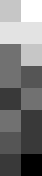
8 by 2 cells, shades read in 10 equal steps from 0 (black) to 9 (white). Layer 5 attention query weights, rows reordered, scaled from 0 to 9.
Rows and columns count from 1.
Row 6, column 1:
4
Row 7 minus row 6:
-1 0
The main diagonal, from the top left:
7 8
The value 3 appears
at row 4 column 2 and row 7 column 1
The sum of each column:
34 35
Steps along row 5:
up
